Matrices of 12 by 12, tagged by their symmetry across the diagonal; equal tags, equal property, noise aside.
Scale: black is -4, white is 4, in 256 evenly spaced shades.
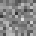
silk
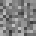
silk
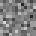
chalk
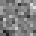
chalk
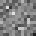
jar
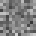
silk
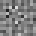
chalk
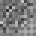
jar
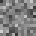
jar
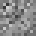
jar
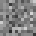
silk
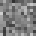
chalk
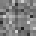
chalk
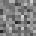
chalk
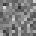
silk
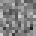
silk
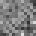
jar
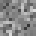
jar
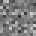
silk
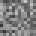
chalk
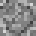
jar
